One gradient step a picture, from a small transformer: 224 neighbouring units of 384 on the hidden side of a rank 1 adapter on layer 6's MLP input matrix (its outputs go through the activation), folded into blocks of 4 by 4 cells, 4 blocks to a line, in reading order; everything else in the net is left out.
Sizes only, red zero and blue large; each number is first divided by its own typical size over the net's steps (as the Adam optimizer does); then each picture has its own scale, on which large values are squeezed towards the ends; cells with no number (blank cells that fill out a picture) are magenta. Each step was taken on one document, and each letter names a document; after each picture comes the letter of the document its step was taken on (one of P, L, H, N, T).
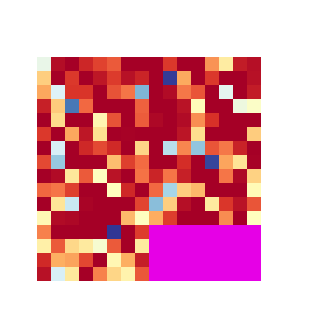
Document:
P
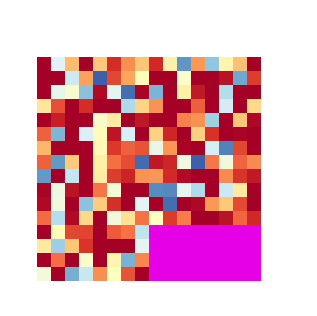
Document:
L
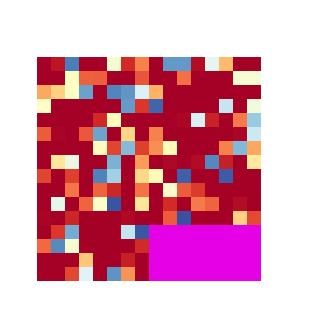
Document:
L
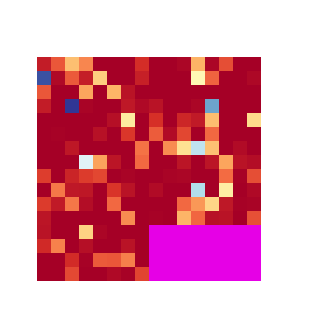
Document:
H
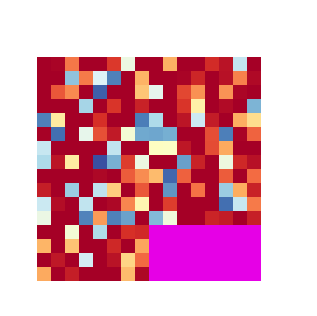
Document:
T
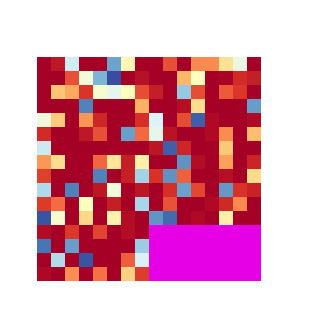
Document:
T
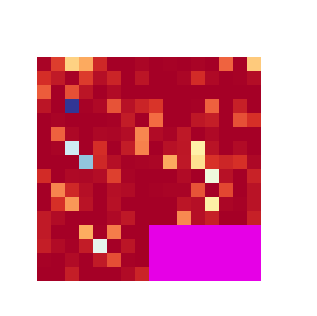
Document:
H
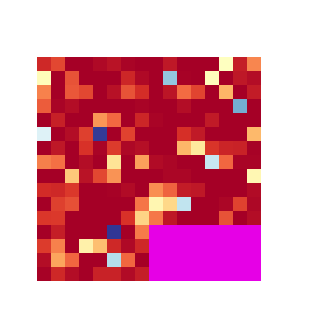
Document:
P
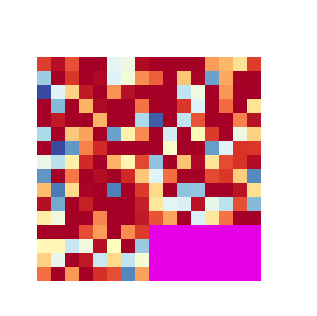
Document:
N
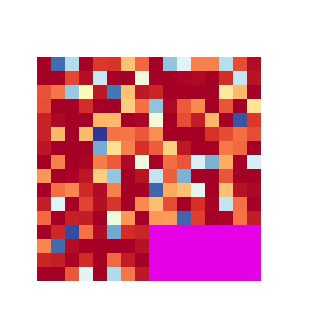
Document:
L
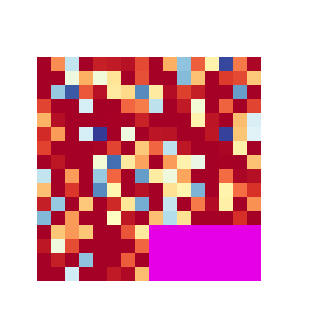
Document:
L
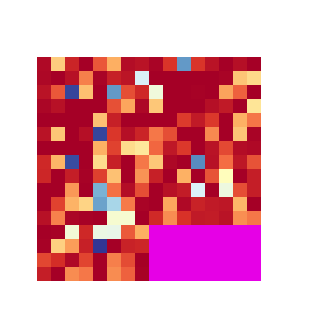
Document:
L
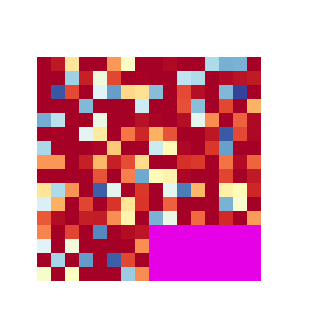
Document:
T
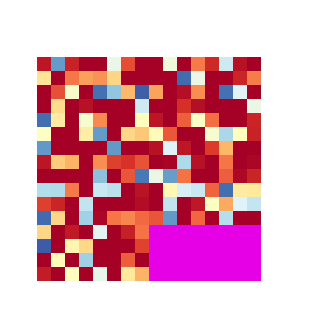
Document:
T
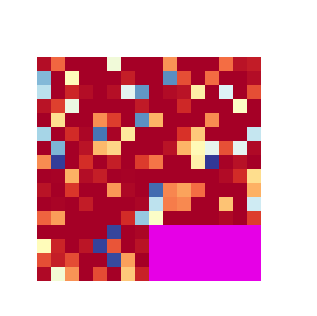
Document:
P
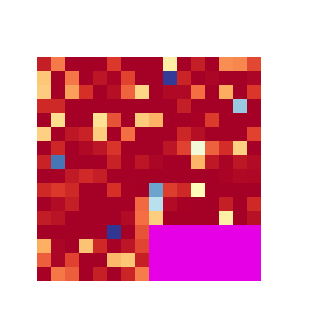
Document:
P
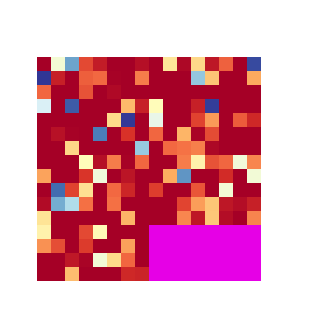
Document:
H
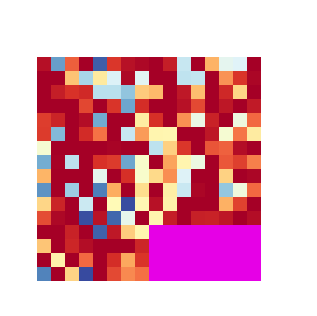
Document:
T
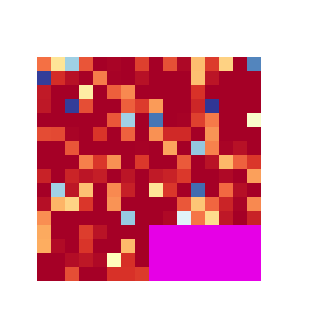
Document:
H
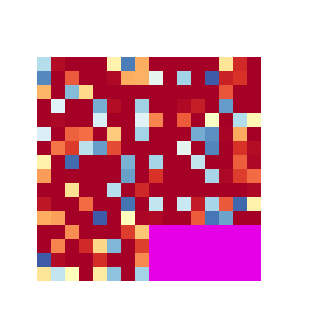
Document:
N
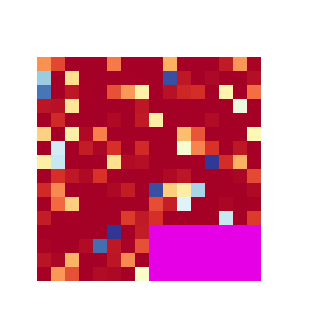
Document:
P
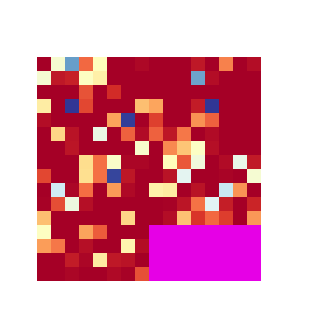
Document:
H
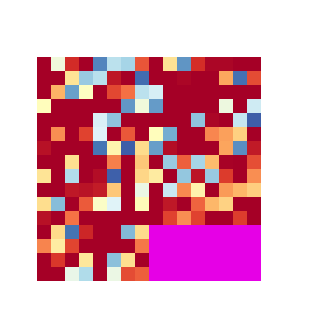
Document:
L
